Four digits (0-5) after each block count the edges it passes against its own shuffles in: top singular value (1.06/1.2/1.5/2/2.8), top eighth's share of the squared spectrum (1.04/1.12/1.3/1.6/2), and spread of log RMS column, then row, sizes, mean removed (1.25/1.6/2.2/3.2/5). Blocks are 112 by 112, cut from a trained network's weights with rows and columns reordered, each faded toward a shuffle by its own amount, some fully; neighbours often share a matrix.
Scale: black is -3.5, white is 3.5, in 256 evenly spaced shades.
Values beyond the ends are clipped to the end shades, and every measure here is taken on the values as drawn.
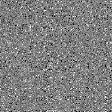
3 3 2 2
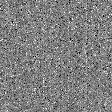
1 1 0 0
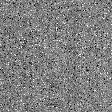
2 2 0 1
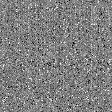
2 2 1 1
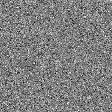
3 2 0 0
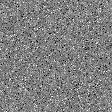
0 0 0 0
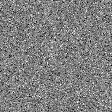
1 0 0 0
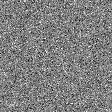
0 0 0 0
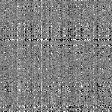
4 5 3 4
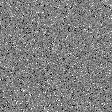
0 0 0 0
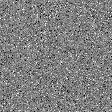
1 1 0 0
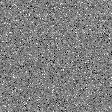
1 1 0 0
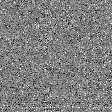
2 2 1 1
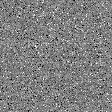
1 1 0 0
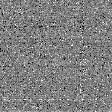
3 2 2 1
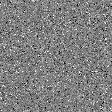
1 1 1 1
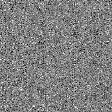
3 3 1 2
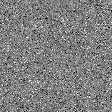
1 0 0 0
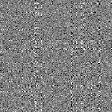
4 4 3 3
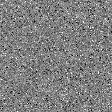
2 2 1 1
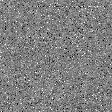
2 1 0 1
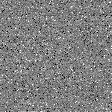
1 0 0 0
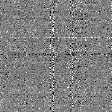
3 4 3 1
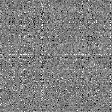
3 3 3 2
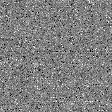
1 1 1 0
